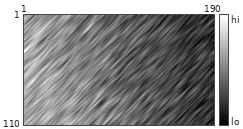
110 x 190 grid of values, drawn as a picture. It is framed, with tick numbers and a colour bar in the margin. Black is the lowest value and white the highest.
Grain: diagonal, up to the right. Average level on the scale: 40%. Slope: up to the left. Lone odd cells: none.
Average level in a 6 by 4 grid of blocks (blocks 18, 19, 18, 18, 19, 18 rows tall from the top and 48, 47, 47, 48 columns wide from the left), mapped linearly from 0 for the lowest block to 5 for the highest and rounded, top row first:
5310
5320
5310
5310
5420
5420
